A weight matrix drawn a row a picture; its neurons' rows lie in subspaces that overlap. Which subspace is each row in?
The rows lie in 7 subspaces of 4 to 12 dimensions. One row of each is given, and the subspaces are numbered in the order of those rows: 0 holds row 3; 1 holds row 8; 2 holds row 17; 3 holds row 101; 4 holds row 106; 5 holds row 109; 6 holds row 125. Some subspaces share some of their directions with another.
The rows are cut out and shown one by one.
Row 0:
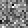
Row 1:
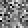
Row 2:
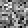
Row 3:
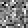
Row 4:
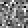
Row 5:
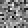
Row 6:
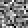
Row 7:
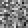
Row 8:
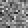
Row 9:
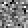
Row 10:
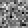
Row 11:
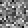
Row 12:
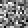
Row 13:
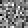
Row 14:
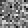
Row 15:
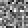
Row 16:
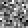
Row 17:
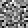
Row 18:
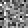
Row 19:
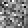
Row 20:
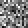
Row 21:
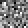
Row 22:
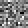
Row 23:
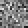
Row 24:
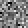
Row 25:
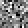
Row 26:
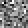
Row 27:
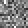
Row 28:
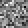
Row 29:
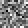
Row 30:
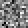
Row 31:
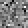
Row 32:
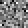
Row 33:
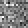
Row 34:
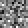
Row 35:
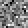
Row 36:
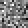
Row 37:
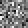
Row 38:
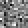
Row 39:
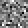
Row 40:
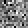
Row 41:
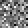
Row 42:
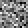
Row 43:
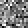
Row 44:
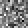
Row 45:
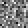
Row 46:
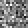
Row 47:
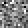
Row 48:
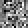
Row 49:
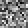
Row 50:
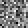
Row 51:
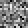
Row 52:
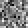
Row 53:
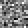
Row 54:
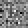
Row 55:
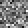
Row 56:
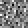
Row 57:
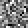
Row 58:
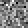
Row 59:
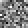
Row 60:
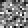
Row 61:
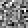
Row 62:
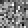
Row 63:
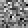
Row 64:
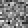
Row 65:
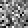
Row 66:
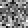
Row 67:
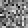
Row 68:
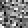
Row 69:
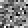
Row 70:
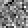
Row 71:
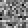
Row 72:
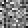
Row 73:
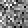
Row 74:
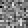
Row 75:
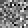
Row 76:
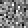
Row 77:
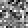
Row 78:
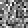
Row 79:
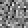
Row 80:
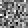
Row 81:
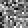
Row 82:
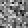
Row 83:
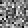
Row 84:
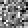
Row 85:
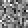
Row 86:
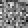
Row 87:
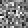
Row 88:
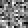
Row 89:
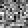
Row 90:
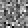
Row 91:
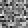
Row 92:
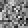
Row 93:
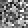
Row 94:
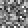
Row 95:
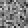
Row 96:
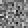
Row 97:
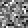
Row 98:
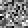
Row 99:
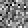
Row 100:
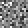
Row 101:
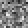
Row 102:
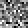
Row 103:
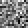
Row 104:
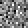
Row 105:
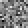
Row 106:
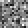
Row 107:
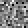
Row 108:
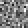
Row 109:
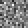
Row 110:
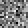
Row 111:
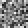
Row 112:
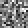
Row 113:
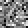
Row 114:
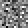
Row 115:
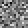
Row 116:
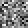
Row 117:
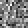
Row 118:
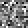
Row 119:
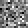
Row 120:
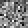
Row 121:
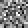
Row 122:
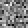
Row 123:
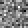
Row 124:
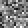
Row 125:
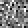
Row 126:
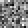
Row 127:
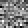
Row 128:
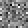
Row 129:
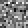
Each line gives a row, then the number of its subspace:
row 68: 5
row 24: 1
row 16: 6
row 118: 0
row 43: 5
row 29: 1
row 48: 3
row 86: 1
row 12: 1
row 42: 2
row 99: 5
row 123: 2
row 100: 1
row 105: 1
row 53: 4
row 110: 0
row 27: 3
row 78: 3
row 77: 3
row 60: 1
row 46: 3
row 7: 3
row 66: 1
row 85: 5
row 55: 0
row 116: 2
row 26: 3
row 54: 2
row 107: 4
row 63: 2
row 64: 1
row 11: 0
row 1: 5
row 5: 2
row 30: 2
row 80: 4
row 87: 6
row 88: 1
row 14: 1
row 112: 2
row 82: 3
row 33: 3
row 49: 2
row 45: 0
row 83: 0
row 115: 1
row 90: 2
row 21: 1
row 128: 5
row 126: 4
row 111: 1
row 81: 5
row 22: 2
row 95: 1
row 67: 5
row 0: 0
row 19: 5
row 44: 2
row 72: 6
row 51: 2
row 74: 1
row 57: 2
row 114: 2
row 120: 4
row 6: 3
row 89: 1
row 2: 1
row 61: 1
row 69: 1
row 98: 6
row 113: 6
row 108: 2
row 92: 3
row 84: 2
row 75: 2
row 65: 1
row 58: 4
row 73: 5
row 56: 4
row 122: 3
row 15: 3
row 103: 4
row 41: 2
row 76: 4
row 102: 1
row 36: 3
